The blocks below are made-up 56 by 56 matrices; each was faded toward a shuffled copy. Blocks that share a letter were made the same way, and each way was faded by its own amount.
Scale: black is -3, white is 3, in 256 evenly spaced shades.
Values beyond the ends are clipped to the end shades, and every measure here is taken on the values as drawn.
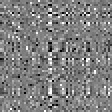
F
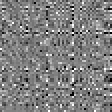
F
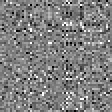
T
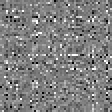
T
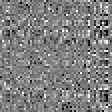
F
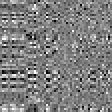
F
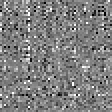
T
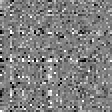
T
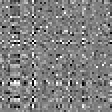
F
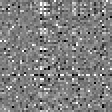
T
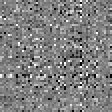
T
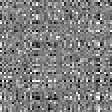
F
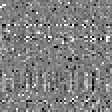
T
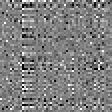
F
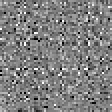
T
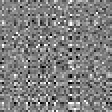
F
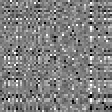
F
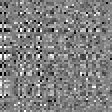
F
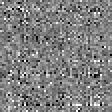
T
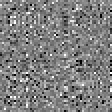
T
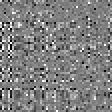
F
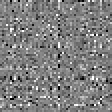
T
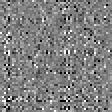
T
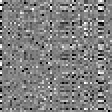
F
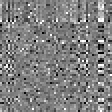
F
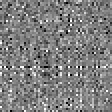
T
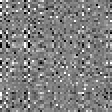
F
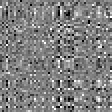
F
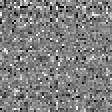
T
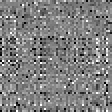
F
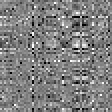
F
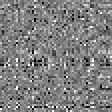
T
